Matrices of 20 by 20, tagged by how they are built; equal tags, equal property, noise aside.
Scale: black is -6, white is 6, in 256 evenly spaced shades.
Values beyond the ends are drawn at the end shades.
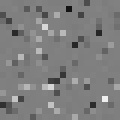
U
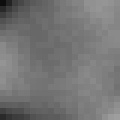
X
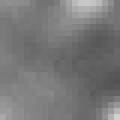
X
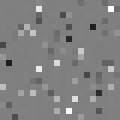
U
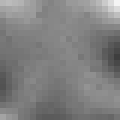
X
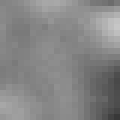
X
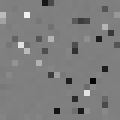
U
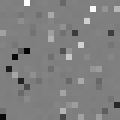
U
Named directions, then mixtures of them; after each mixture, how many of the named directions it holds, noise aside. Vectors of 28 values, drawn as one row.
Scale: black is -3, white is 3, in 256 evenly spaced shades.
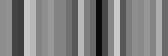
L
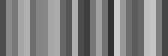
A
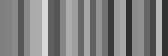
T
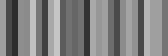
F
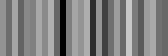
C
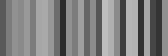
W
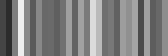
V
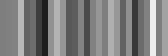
three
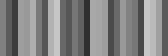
two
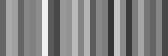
three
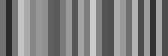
three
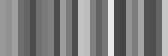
three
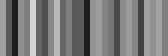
one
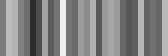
three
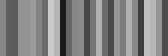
three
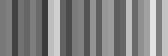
three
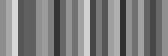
three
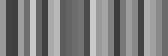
one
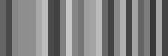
two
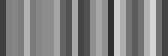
one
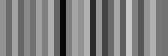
one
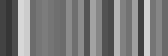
three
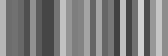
two
